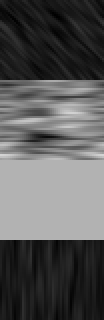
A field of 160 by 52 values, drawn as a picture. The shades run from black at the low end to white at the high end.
It is made of 4 by 1 panels. Panel 1,1: very low, slanting down to the right, faint in contrast. Panel 2,1: middling, streaked across, strong in contrast. Panel 3,1: high, flat. Panel 4,1: very low, streaked downward, faint in contrast.
